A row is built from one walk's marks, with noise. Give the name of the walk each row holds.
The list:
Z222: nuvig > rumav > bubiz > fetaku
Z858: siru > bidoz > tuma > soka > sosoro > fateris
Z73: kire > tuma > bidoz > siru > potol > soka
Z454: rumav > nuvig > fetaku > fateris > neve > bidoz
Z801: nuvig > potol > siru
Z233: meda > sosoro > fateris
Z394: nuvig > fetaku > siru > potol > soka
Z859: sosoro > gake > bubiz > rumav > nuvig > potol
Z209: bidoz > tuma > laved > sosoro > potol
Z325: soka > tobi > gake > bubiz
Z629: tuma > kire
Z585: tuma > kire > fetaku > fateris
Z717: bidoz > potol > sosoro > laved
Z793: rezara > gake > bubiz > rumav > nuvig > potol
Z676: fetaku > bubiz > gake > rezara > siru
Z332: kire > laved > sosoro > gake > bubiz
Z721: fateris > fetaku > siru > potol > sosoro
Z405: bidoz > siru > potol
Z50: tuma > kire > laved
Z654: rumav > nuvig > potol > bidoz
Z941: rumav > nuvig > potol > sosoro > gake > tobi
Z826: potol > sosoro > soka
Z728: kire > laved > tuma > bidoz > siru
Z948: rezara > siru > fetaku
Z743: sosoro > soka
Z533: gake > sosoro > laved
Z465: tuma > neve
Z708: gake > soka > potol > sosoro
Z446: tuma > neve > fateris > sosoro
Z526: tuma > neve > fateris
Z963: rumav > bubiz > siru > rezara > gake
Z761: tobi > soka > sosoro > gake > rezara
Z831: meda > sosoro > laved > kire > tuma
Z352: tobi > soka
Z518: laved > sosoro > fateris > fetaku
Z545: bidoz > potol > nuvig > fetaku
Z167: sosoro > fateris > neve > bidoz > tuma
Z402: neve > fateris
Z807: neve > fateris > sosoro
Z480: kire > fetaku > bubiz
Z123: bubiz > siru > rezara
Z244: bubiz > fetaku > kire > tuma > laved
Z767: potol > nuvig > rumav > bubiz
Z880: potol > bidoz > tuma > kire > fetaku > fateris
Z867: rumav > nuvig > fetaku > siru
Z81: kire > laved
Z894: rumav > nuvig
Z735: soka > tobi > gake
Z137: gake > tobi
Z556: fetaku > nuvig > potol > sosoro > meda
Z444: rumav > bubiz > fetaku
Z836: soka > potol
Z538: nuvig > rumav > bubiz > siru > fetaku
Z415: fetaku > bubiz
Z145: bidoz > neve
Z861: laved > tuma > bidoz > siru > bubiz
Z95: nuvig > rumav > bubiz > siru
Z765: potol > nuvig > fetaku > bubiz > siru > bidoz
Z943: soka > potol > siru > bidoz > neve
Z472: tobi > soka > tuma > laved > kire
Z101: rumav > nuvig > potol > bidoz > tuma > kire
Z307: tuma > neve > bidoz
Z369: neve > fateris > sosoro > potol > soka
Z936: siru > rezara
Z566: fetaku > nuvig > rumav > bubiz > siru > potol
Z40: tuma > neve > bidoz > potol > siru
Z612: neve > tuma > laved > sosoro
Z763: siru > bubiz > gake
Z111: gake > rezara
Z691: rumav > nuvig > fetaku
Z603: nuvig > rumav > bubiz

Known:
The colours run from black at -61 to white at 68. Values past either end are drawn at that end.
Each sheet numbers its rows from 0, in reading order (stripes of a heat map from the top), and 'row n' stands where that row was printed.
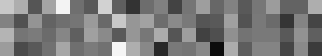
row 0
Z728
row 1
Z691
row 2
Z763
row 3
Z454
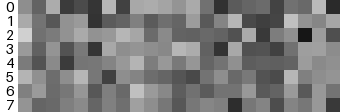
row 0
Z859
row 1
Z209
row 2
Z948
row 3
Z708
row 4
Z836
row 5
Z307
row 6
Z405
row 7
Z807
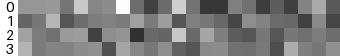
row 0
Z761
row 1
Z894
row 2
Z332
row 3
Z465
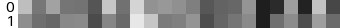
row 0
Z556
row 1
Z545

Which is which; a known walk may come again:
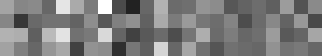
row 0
Z472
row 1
Z415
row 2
Z728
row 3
Z332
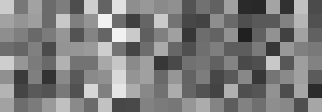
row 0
Z556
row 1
Z761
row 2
Z545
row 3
Z352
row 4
Z40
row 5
Z369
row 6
Z721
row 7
Z50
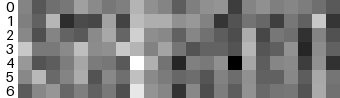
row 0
Z402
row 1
Z859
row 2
Z691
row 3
Z948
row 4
Z454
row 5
Z405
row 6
Z654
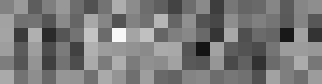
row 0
Z145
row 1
Z763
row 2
Z566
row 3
Z708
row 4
Z826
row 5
Z465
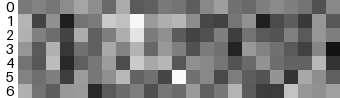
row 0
Z81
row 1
Z394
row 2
Z943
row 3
Z95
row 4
Z767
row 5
Z325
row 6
Z209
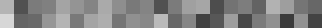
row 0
Z526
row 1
Z676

